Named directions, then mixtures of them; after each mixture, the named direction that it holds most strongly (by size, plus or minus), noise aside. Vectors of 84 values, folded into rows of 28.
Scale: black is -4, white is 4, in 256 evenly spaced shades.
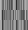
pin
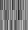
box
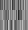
box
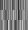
box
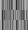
pin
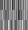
box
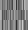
pin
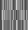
pin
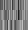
box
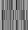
pin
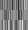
box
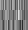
box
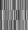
pin
